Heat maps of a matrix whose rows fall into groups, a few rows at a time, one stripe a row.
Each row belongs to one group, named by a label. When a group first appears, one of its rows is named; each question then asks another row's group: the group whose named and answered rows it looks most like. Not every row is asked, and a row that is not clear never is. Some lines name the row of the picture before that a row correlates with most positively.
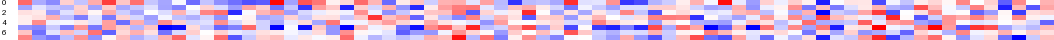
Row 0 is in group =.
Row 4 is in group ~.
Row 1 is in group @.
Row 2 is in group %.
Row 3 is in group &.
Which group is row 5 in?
@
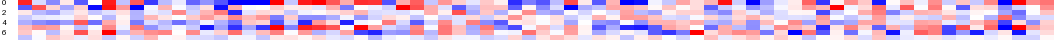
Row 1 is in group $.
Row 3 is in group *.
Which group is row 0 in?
=
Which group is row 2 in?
%
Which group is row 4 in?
@
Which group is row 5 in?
=
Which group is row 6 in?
%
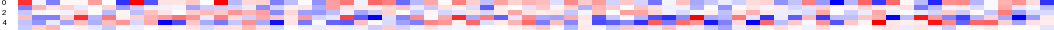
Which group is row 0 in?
~
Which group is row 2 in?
*
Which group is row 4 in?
@
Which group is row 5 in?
*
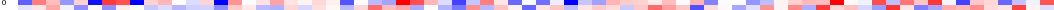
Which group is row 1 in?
&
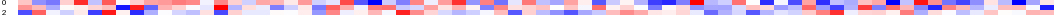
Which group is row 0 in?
%
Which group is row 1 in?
~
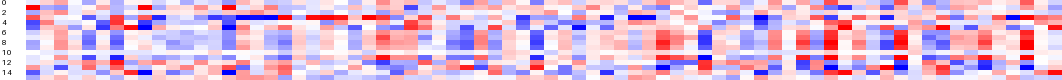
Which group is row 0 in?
&
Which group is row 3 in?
=
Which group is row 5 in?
$
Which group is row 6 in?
&
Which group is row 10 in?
*
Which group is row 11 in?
&
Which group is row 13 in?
%
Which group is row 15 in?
*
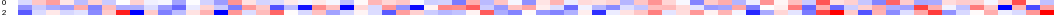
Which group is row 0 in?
&
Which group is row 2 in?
$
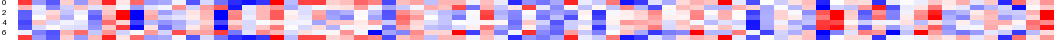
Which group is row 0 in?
=
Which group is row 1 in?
%
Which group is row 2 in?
$
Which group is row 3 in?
$
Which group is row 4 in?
$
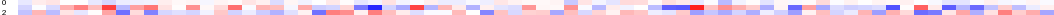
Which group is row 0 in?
*
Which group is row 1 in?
%
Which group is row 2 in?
~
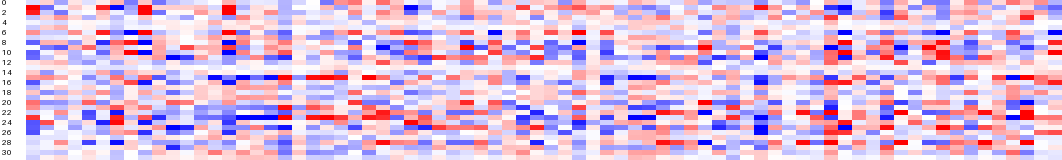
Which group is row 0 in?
~
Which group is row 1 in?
~
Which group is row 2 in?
~
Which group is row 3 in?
&
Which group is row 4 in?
*
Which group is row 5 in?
*
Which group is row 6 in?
~
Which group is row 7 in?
*
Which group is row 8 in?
$
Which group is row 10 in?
$
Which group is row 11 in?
@
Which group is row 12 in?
&
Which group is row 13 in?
*
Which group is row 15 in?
=
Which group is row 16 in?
$
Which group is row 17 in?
*
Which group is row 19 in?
*
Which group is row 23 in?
=
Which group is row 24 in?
$
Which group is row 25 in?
@
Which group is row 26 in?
$
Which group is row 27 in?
*
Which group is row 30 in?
*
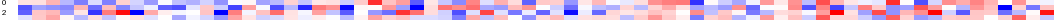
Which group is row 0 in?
&
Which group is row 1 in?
@
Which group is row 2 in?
$
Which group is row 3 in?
&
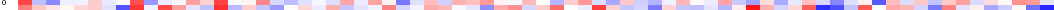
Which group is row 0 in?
~
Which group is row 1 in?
~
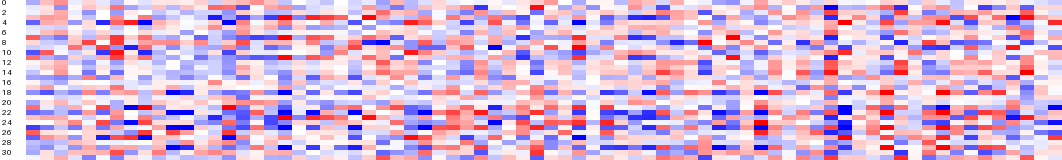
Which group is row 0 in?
*
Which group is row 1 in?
%
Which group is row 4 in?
$
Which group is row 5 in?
*
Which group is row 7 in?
=
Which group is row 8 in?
%
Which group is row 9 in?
~
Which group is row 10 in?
$
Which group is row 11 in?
=
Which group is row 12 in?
&
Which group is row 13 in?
&
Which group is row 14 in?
&
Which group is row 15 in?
@
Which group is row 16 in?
*
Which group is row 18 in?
@
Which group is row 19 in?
%
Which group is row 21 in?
~
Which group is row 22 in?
@
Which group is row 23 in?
=
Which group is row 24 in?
~
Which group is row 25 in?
@
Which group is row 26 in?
~
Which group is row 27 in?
$
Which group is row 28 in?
%
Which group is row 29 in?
@
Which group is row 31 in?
&
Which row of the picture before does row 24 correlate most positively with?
1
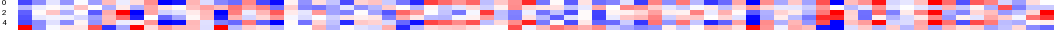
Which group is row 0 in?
@
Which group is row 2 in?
$
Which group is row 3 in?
$
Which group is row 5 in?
~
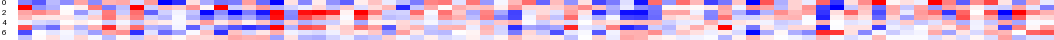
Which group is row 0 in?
@
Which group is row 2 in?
=
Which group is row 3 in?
=
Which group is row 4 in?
*
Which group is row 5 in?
=
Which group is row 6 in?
$
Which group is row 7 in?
*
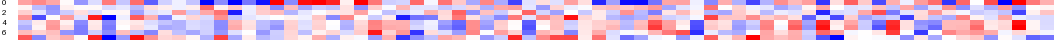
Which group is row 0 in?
=
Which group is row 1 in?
*
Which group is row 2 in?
%
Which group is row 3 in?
~
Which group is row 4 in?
&
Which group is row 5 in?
&
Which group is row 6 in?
&
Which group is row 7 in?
~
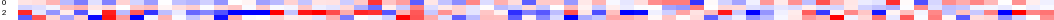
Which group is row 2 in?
=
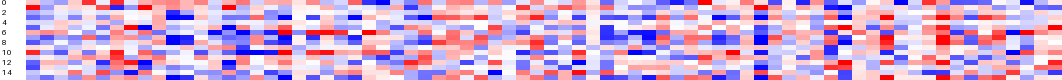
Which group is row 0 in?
%
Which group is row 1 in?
~
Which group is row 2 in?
@
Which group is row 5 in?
$
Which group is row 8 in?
@
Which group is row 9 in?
%
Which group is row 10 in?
=
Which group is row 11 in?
%
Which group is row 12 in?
$
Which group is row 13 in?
$
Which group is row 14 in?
~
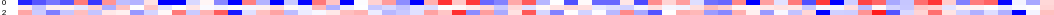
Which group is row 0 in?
@
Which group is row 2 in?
%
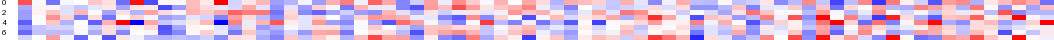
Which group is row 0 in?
~
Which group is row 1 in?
@
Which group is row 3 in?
&
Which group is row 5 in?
@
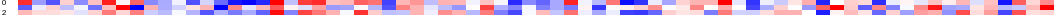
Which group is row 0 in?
=
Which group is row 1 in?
$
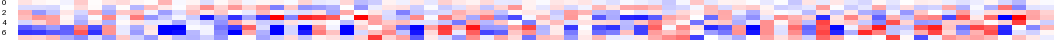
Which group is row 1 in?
*
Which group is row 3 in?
=
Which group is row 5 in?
@
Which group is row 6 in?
@
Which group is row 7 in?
&
